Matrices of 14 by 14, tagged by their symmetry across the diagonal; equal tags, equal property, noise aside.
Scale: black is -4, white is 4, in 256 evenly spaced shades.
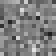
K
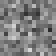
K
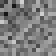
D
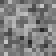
D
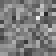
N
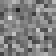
K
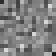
D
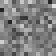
N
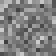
D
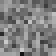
N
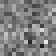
K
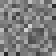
D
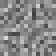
D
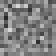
K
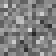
D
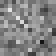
D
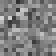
K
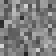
N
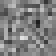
K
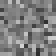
K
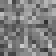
K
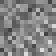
D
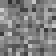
K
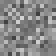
D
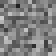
N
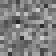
N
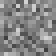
N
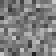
N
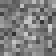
N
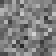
N
